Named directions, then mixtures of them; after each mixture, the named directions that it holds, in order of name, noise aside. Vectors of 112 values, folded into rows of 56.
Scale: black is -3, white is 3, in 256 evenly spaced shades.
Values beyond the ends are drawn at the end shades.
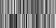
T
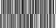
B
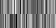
T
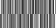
B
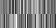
T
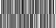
B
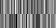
B, T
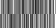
B, T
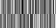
B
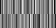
B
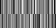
B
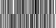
B, T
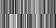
T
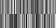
T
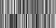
T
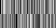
B, T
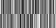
B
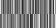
B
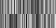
T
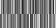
B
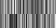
T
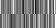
B, T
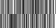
B, T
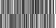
B, T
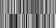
T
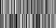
B, T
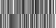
B, T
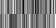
B, T
